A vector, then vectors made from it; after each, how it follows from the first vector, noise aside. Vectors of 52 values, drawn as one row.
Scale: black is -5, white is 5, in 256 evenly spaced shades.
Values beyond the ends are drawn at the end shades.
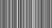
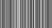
reversed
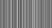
shrunk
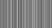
shrunk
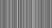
shrunk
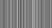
shrunk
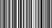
scaled up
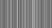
shrunk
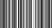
scaled up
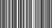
scaled up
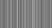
shrunk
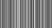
reversed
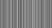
shrunk
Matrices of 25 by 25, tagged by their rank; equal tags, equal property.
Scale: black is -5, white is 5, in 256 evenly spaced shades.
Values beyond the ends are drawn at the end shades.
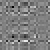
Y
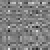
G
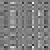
Y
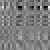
Y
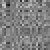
G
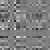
Y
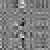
G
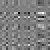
Y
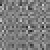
G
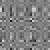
Y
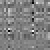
G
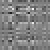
Y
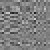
G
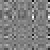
Y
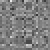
G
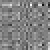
G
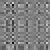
Y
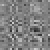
G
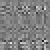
G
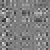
G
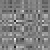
Y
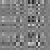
Y
